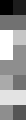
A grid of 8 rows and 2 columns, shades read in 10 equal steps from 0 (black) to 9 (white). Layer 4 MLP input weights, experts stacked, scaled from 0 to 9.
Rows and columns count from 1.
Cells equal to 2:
0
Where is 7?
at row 3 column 2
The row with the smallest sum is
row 1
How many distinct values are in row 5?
1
